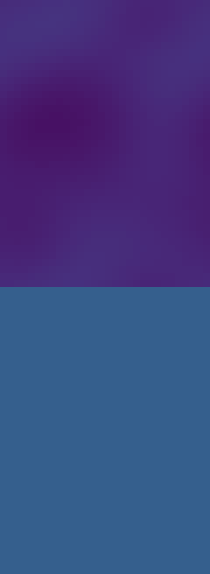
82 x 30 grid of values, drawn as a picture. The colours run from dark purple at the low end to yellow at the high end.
The table splits into 2 rows of 1 panel. Panel 1,1: very low, smooth, faint in contrast. Panel 2,1: low, flat.
